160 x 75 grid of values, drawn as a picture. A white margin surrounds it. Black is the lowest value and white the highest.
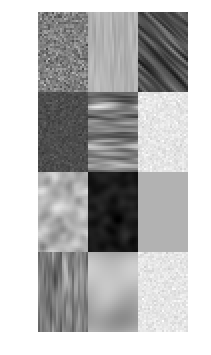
It is made of 4 by 3 panels. Panel 1,1: middling, fine-grained. Panel 1,2: high, streaked downward, faint in contrast. Panel 1,3: low, slanting down to the right. Panel 2,1: low, fine-grained, faint in contrast. Panel 2,2: middling, streaked across, strong in contrast. Panel 2,3: very high, fine-grained, faint in contrast. Panel 3,1: high, blotchy. Panel 3,2: very low, blotchy, faint in contrast. Panel 3,3: high, flat. Panel 4,1: middling, streaked downward. Panel 4,2: high, smooth. Panel 4,3: very high, fine-grained, faint in contrast.
